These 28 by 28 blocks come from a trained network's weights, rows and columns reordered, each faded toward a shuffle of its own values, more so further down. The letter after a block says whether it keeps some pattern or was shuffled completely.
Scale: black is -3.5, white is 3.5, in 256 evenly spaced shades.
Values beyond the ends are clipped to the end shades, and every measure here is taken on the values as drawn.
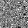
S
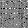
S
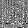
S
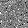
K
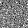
K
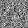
S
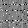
S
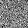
K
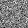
K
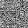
S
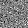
K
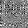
S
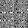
S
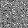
K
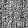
S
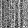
S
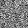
S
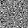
S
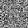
S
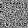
S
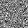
S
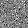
K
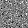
K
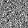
S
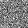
K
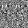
S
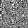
S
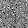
K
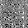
S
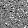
K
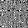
S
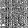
S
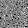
K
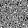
K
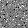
K
